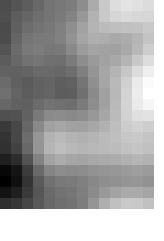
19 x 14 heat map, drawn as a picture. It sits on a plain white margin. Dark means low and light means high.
The ninth with the lowest average is the bottom left. Values rise toward the right. The top left is the calmest part. The field is mottled with small blotches. Values change most from cell to cell in the bottom left. The middle right is the ninth with the highest average.
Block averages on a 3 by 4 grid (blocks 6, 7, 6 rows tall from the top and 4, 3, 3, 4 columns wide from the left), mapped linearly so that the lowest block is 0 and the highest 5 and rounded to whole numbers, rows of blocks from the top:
1 2 4 5 | 1 2 3 5 | 0 3 3 4
